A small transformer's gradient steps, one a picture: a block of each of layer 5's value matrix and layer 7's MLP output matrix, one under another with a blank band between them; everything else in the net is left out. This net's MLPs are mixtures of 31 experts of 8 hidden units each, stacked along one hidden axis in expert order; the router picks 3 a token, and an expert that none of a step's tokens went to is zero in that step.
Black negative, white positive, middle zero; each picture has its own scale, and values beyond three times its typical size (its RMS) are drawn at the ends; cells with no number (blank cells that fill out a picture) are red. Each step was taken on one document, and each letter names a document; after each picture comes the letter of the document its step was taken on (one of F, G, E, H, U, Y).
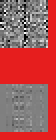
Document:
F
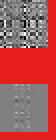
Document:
F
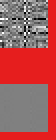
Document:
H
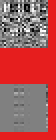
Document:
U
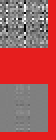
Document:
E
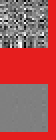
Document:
E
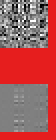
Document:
U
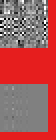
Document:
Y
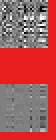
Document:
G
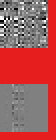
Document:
Y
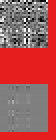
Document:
H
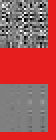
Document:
G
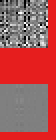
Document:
F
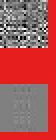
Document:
F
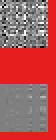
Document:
E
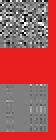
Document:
G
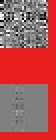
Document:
Y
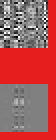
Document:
Y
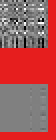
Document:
E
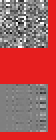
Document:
E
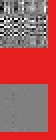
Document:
Y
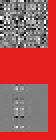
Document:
Y
